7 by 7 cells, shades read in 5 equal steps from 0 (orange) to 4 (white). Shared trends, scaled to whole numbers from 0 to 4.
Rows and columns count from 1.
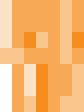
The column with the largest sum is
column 1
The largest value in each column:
4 2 3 2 1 2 2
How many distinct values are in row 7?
4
